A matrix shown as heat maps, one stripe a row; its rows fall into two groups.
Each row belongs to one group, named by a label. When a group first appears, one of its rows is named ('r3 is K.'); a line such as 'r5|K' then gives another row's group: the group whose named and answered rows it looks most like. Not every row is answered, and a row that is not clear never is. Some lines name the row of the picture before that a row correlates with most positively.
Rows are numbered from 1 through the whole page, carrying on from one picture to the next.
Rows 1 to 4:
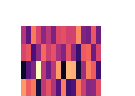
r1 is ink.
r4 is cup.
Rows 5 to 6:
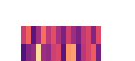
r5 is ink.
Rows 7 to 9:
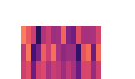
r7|cup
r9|ink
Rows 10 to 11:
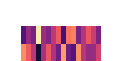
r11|cup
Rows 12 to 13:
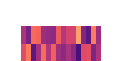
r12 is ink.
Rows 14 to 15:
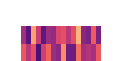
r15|cup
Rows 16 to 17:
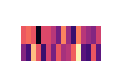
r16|cup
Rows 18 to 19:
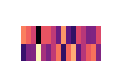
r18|cup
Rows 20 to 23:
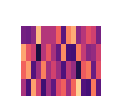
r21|cup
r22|ink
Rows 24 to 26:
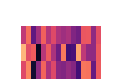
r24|ink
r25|cup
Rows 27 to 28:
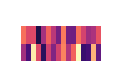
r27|cup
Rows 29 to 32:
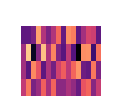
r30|ink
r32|ink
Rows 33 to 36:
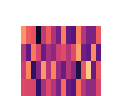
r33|cup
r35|ink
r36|cup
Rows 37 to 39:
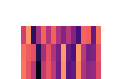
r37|ink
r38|cup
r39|cup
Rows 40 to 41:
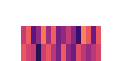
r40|ink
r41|cup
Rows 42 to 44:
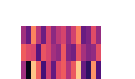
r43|cup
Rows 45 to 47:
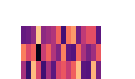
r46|cup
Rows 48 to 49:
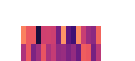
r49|ink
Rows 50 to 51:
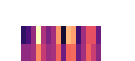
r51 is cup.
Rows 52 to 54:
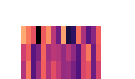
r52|cup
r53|ink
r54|ink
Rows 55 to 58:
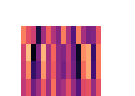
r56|ink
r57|ink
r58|ink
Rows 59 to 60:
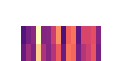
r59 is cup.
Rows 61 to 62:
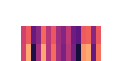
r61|ink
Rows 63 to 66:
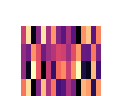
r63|ink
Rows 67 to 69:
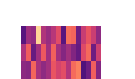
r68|ink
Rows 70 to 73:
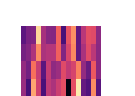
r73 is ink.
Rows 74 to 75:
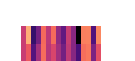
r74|ink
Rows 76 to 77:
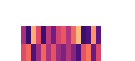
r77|ink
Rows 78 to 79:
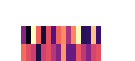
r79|cup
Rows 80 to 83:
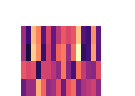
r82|cup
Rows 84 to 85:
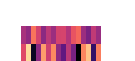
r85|ink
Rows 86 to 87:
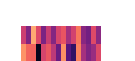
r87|cup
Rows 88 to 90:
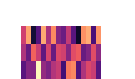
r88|ink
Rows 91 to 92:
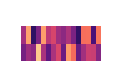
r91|ink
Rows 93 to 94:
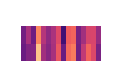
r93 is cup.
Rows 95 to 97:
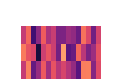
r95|ink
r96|cup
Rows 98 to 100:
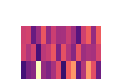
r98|ink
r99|cup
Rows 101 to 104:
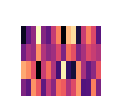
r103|cup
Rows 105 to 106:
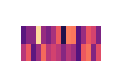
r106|ink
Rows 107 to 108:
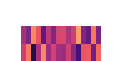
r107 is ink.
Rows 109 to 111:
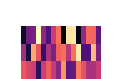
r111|cup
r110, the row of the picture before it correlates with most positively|107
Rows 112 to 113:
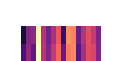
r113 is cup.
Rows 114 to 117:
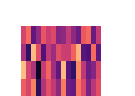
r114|ink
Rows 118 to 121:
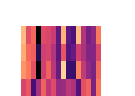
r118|cup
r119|cup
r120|cup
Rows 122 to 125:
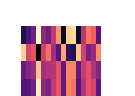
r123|cup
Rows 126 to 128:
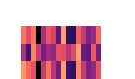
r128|cup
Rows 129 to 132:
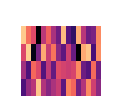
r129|cup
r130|ink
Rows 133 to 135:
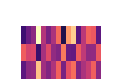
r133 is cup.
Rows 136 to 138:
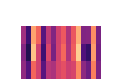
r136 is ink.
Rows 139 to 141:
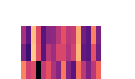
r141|cup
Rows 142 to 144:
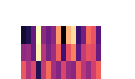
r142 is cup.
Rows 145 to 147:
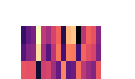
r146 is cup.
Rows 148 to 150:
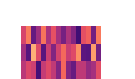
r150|cup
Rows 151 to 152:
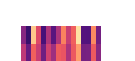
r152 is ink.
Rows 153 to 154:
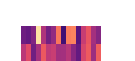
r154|ink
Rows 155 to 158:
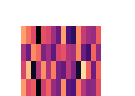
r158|cup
